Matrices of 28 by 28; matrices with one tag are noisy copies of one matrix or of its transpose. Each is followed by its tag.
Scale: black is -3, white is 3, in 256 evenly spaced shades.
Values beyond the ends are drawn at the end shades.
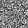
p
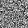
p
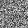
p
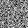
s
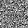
p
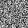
p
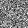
s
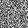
s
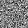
p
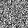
p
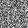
s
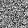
p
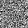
p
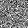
s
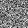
s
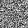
p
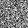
s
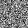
p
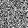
s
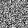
p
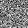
s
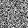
s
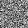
p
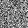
s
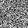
s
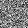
s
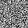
p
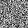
p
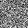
s
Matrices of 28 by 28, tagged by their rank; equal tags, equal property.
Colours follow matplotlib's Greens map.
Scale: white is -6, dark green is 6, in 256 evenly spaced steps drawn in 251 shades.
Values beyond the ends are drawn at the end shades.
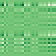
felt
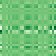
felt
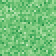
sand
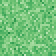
sand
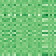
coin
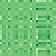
coin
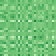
coin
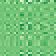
coin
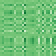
coin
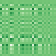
felt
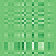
felt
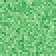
sand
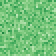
sand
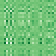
coin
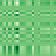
felt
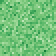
sand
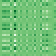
felt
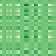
felt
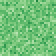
sand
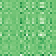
coin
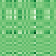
felt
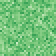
sand
